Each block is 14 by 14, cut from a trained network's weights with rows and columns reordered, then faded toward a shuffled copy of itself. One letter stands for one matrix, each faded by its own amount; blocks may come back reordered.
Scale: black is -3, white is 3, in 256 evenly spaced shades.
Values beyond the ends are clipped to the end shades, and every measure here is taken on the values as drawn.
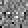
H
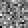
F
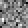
F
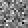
H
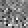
H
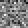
F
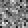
F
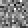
F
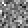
F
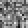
F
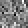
H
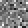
H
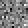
H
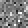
H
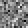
F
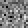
H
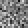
F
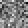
F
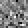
H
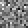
H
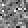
H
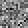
F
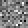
H
